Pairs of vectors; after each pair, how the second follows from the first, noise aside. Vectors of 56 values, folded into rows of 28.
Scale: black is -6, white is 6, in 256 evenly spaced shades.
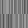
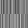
wrapped around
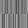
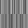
reversed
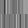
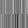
shuffled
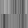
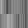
wrapped around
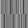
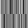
scaled up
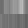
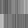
wrapped around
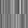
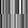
scaled up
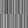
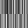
scaled up
